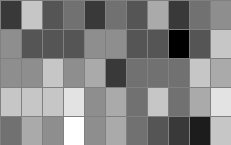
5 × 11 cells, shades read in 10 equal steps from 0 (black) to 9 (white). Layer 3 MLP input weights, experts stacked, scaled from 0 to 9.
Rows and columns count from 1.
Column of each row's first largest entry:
2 11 3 4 4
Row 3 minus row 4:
-2 -2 0 -3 1 -4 0 -3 0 1 -2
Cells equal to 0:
1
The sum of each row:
42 40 55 69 52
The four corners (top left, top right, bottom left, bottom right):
2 5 4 7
